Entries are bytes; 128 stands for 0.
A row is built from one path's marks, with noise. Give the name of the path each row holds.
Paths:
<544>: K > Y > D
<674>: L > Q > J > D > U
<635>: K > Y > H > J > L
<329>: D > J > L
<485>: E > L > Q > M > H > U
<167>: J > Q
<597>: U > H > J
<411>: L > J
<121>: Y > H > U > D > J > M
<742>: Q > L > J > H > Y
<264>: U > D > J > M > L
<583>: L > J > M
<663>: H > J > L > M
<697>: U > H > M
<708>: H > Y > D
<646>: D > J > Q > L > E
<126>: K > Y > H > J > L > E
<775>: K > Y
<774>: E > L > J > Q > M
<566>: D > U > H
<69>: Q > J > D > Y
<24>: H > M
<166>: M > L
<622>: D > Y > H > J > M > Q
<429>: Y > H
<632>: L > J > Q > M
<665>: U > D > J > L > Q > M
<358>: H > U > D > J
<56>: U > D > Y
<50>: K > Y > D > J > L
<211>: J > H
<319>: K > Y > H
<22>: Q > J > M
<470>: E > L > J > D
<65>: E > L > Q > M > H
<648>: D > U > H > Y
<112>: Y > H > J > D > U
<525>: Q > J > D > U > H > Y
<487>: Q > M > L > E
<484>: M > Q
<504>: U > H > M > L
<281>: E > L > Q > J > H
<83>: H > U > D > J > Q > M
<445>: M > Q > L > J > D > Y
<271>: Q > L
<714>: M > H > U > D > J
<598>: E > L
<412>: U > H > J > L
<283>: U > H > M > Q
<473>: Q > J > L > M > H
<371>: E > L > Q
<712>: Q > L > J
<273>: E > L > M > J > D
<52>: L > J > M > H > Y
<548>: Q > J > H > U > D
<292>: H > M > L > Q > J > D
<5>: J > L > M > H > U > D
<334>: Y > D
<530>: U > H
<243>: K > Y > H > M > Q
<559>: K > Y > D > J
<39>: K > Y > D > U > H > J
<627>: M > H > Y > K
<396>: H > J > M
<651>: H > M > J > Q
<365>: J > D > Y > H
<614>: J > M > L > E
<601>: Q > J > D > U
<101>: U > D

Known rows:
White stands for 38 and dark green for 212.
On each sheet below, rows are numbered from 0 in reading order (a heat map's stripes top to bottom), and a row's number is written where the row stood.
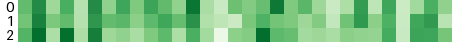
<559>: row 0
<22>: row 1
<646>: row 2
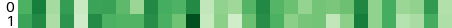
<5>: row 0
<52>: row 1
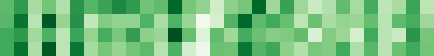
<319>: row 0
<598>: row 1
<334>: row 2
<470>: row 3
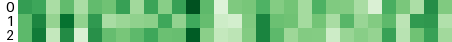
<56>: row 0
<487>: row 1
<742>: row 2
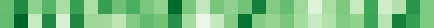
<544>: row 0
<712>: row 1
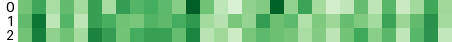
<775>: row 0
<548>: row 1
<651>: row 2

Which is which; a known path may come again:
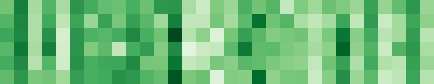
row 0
<548>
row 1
<559>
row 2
<52>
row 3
<583>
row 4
<365>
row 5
<627>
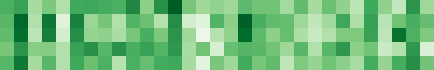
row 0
<648>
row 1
<329>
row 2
<712>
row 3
<24>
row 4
<601>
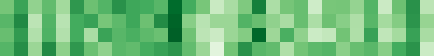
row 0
<243>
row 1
<525>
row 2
<775>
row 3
<485>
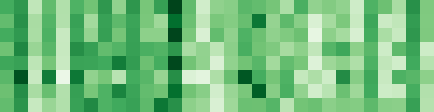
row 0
<56>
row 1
<544>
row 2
<334>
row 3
<651>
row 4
<429>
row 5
<411>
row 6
<319>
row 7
<530>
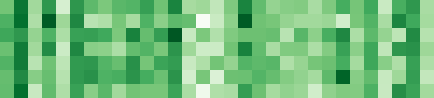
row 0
<473>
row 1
<371>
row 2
<121>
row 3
<632>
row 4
<358>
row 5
<396>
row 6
<167>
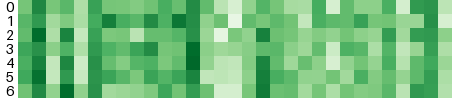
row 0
<484>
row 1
<697>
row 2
<674>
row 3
<622>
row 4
<742>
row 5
<412>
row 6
<487>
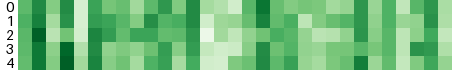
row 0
<166>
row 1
<5>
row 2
<211>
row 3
<774>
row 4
<273>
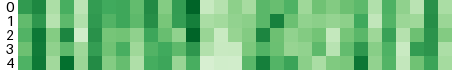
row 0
<112>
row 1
<39>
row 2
<445>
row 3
<22>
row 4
<614>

